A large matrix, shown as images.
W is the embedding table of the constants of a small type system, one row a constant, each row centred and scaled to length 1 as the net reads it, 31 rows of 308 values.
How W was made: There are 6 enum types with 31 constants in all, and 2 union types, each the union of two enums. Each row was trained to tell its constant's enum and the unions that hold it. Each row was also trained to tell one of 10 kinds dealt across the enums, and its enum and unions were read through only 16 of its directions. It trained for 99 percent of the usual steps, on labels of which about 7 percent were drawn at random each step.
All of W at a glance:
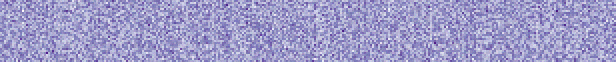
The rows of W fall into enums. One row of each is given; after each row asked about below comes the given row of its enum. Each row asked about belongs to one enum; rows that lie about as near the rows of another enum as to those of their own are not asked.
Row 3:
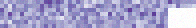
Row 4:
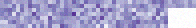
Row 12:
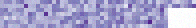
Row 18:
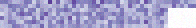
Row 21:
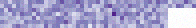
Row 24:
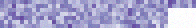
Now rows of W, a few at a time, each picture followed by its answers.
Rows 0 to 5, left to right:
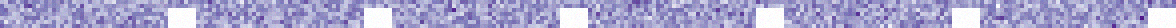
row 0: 3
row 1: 18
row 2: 12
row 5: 24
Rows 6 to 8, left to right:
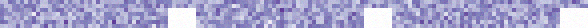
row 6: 3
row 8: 24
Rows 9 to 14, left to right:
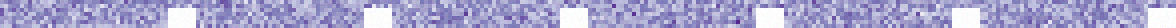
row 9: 18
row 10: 24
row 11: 21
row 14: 21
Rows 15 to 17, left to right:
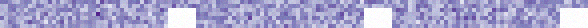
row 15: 18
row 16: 24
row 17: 4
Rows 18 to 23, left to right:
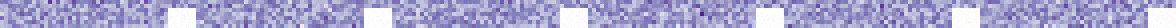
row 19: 4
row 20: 21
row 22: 12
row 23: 12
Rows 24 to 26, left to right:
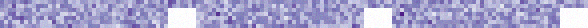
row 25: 21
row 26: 3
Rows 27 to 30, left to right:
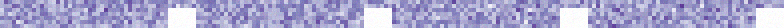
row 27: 18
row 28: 18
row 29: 3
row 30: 24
